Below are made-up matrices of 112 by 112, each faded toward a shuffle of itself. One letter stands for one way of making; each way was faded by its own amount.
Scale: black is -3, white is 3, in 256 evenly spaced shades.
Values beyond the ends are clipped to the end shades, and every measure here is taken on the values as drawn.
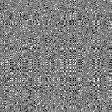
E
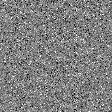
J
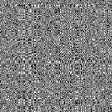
E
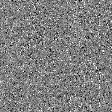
J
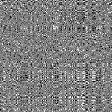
E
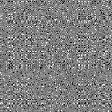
E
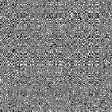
E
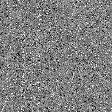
J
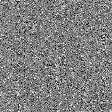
J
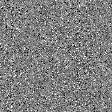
J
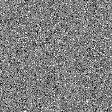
J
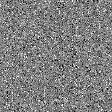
J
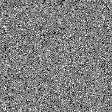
J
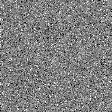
J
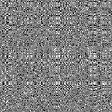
E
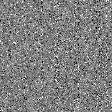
J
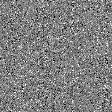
J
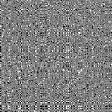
E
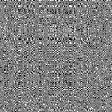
E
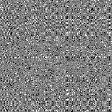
E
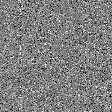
J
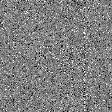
J
